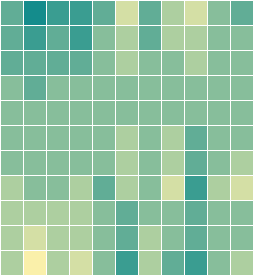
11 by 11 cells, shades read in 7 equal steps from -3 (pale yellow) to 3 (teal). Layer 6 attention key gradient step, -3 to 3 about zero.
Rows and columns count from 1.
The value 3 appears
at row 1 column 2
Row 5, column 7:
0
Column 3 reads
2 1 1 0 0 0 0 0 -1 -1 -1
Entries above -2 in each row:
9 11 11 11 11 11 11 9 11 10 9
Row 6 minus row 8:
1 0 0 1 -1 0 0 1 -1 1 2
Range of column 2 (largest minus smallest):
6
